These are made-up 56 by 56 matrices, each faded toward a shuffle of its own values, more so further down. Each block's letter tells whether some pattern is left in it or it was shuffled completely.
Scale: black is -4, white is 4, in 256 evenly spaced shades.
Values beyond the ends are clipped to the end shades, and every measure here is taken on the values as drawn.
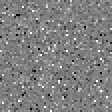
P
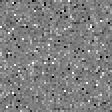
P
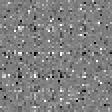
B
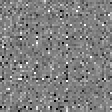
B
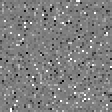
P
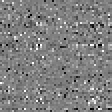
B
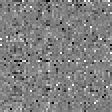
B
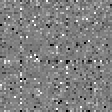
B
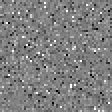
P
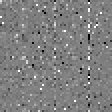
B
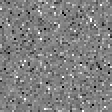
P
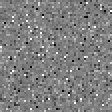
P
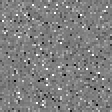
P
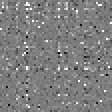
B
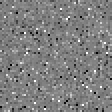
P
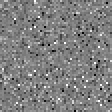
P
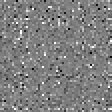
B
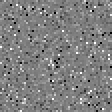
P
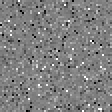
P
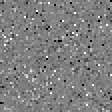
P
